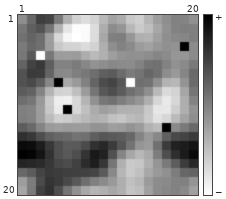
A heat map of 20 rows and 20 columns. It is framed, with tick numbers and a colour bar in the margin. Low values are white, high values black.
Lone odd cells: 6, 4 higher and 2 lower than their neighbours. Average level on the scale: 50%. Ninth with the highest average: bottom left. Histogram: bell-shaped.
